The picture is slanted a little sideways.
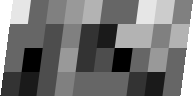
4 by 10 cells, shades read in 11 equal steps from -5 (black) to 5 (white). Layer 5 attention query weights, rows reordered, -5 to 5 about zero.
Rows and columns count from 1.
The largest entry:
4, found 2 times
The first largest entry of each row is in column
1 7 4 4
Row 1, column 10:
0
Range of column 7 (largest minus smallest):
7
